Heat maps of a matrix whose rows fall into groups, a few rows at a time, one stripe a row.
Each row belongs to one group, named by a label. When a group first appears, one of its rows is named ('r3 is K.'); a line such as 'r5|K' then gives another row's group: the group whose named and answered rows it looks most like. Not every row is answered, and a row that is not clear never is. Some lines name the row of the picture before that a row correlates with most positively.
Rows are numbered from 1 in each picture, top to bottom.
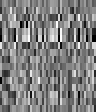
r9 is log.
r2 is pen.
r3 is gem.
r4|pen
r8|pen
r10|gem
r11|log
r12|pen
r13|log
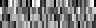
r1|pen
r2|gem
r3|log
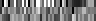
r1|log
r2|pen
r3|log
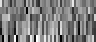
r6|log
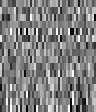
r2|gem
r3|log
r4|pen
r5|pen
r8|log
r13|pen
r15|pen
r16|pen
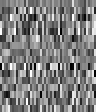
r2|log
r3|pen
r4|gem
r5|gem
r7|log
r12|gem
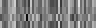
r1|gem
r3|pen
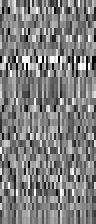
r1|gem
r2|log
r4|pen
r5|log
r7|gem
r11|pen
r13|gem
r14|gem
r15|log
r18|pen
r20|log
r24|log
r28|log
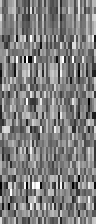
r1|gem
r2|gem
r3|gem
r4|gem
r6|log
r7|log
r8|pen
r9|log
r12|pen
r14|log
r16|pen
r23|log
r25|gem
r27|pen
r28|pen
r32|gem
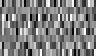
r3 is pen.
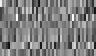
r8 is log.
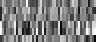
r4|gem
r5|gem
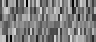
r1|pen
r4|log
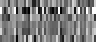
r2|gem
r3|log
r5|gem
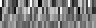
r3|pen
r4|gem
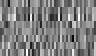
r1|log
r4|log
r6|pen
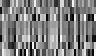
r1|log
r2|pen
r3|pen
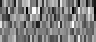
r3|log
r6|gem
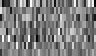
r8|pen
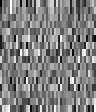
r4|log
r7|pen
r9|gem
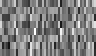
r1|gem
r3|log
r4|gem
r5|log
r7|log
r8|log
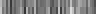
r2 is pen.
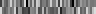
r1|pen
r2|gem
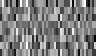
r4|gem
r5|log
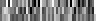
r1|pen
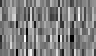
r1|pen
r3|gem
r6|pen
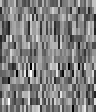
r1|gem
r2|pen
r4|log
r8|pen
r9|pen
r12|log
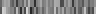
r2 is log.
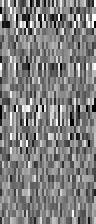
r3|gem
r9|pen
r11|gem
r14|pen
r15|log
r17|pen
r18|pen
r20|pen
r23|log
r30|gem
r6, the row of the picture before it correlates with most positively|1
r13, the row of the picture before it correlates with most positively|1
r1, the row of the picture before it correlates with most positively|2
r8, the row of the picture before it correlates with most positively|2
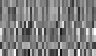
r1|pen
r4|log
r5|gem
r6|gem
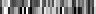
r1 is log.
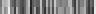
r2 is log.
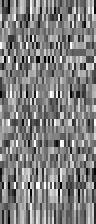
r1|log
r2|log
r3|gem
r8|log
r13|pen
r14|pen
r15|gem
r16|gem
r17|log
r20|gem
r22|pen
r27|log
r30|log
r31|log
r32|log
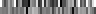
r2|pen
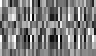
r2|gem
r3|gem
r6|gem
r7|gem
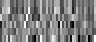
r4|pen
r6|pen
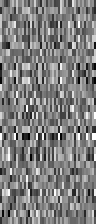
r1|log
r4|gem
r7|log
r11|pen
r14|log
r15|log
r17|gem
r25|pen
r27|log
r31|log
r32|pen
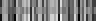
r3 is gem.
